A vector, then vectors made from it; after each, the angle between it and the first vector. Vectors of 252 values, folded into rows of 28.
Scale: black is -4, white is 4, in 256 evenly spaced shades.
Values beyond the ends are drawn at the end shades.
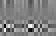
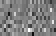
partly opposed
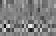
nearly parallel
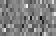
partly aligned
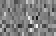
partly opposed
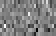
partly opposed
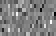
orthogonal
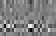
nearly parallel
